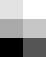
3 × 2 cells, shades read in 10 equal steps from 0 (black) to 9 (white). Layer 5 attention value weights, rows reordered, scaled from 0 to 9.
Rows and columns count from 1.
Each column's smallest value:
0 3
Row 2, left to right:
6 7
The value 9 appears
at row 1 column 2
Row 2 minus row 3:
6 4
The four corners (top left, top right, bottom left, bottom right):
8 9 0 3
